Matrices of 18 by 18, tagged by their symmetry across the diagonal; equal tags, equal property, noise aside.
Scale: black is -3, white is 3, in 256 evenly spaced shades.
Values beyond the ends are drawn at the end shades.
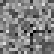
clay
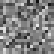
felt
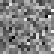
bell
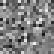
felt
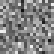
bell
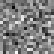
bell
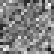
clay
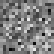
clay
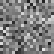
felt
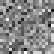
clay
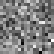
felt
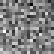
felt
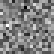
felt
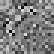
clay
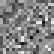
clay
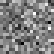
bell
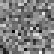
bell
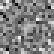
clay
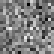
bell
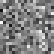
bell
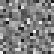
felt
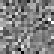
felt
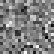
felt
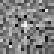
clay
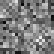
clay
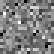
bell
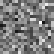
bell
